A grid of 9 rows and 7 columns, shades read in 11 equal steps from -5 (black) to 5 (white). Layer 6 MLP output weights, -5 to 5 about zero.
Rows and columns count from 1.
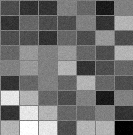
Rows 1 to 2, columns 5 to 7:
-1 -4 0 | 0 -3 2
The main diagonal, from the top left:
-2 -1 -3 1 -3 -1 0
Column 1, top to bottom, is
-2 -3 -2 -1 0 -3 4 -3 2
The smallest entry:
-5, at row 9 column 7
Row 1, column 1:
-2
